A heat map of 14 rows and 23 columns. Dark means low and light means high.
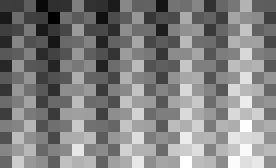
Overall the values sit about 50% of the way up the scale. The ninth with the highest average is the bottom right. Upright stripes repeat 5 times across the table. The histogram is bell-shaped. Values rise toward the bottom right.
